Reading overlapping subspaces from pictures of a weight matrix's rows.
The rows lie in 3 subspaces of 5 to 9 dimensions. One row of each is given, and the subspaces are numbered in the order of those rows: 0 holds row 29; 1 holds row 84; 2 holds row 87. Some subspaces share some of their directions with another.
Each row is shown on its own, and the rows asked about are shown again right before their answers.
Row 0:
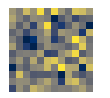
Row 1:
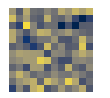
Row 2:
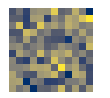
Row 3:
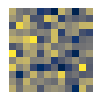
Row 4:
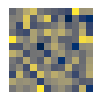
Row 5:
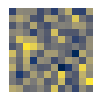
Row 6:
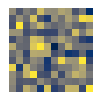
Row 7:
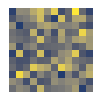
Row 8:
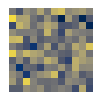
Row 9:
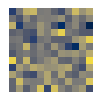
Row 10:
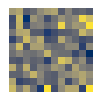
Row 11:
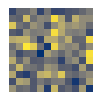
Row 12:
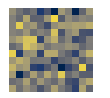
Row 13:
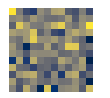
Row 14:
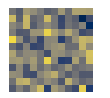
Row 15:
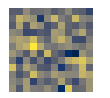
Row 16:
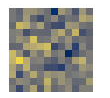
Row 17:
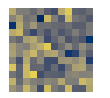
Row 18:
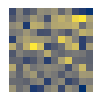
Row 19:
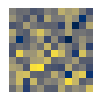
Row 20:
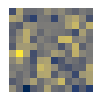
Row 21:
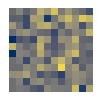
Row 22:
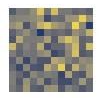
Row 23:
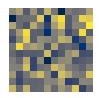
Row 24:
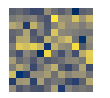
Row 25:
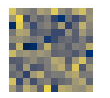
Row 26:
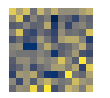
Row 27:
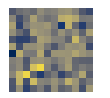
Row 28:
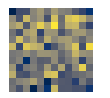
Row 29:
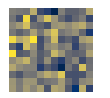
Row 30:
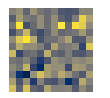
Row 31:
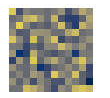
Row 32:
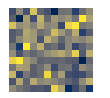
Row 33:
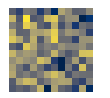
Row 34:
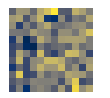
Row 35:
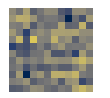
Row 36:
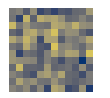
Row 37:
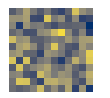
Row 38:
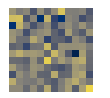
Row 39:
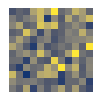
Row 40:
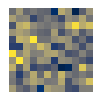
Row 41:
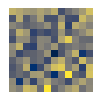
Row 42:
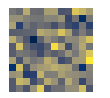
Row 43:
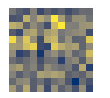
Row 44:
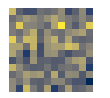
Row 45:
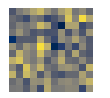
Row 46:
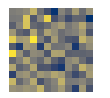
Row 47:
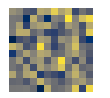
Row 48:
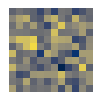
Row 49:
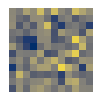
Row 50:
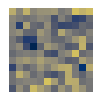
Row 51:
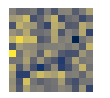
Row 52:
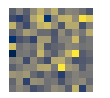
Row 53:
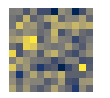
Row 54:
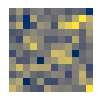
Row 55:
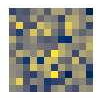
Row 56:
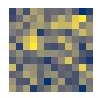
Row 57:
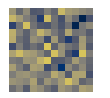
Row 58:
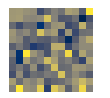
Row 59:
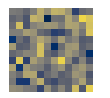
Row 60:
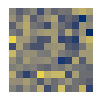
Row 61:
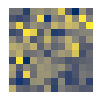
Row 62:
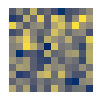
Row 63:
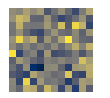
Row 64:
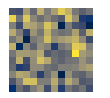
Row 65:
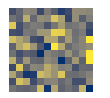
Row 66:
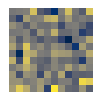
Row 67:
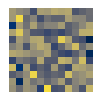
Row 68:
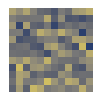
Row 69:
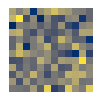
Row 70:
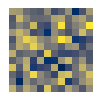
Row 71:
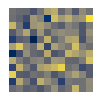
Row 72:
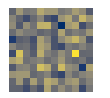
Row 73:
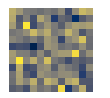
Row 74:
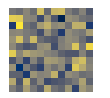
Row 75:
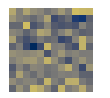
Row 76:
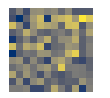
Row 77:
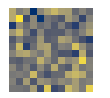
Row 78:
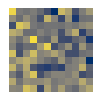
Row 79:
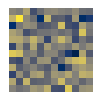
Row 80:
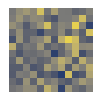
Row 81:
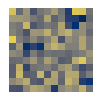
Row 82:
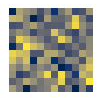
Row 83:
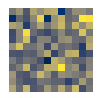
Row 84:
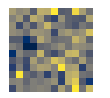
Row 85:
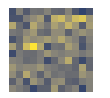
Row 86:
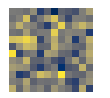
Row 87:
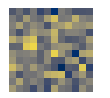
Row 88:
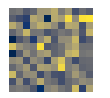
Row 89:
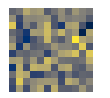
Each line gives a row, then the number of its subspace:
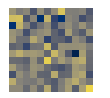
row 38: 2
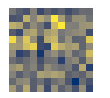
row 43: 1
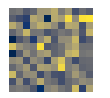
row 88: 0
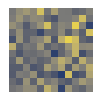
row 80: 2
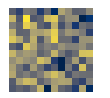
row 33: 2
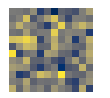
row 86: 2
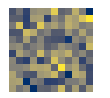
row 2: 2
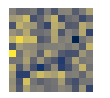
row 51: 2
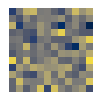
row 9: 1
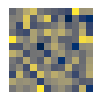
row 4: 0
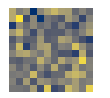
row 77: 0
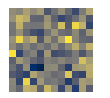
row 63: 2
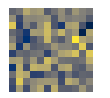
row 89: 2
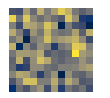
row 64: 2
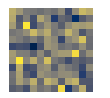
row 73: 1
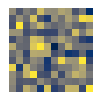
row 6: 1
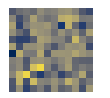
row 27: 2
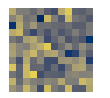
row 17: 1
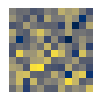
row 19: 2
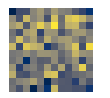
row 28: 2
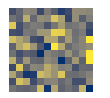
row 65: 0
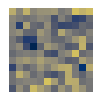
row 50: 2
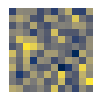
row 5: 1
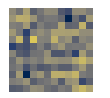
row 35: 1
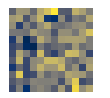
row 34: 1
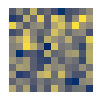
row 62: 2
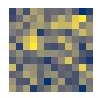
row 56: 0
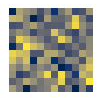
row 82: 1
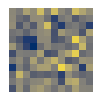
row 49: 2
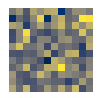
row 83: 2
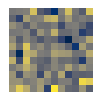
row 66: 1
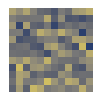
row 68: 2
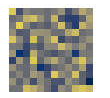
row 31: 1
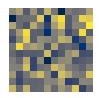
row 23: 2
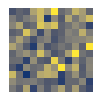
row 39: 2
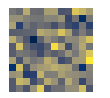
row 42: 0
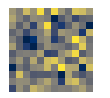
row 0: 2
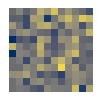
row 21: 0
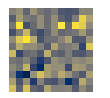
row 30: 2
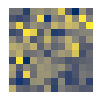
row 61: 1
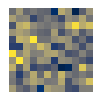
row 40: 1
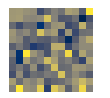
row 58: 1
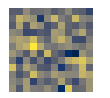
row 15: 1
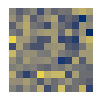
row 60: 2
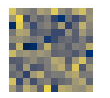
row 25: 2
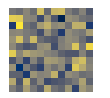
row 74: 2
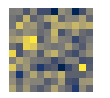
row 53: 0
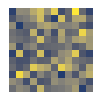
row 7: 0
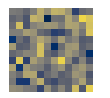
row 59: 1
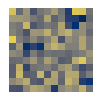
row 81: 1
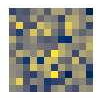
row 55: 2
